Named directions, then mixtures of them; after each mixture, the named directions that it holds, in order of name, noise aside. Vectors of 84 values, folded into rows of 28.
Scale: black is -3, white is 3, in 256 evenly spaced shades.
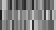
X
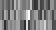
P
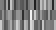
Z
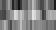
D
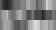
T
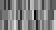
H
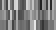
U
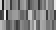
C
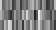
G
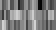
C, D, U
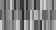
Z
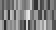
P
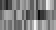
G, T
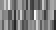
H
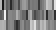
C, T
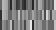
X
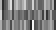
X
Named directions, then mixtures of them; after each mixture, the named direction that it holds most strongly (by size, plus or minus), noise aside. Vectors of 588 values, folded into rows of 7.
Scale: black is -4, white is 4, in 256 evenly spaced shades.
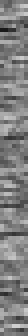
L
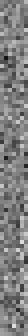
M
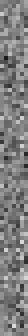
M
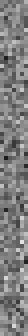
M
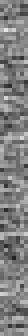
L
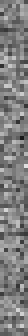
M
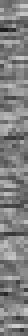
L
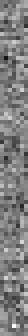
M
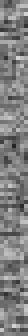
L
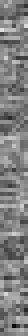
L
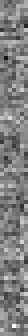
M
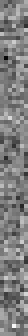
M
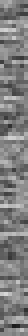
L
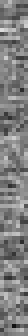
L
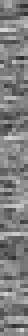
L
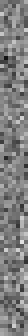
M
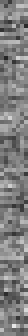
L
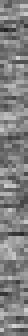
L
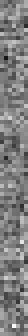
M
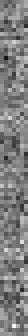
M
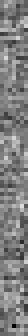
M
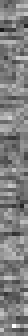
L
